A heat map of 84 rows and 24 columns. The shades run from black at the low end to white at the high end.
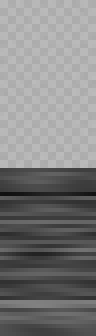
The table splits into 2 rows of 1 panel. Panel 1,1: high, checkered, faint in contrast. Panel 2,1: low, streaked across.
